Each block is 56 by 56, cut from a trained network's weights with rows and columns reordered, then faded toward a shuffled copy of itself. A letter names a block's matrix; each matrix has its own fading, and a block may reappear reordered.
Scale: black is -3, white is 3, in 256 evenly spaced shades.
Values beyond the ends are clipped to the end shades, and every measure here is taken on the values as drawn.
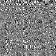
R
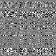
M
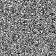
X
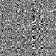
R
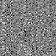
R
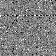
X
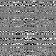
M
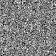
X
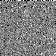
X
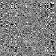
R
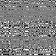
M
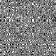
R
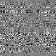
M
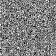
X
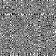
R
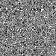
X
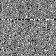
X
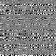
M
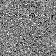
X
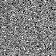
X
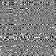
M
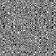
R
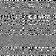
M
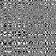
M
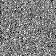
X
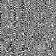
R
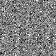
X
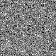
X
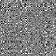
R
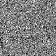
X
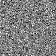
X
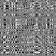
M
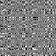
M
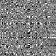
R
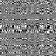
M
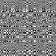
M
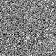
X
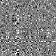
R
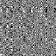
R
